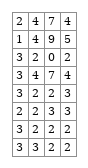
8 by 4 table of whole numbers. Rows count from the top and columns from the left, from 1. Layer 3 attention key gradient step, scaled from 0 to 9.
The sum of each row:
17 19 7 18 10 10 9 10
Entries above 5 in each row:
1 1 0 1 0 0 0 0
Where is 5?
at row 2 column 4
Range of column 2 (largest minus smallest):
2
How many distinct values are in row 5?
2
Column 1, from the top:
2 1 3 3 3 2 3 3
